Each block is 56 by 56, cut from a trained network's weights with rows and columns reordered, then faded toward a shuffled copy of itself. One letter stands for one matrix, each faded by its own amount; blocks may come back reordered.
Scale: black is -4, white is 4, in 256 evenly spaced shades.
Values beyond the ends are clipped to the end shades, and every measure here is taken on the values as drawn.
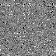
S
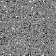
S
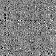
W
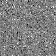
S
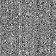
W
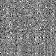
W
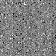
W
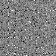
S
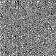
W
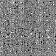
W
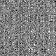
W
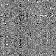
W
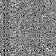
W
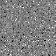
S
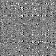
W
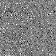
S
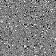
S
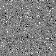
S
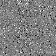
S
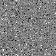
S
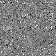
S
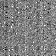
W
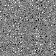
S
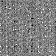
W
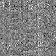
W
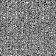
W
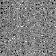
W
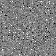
S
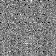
W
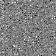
S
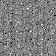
W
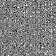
W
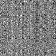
W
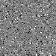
S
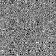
W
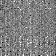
W
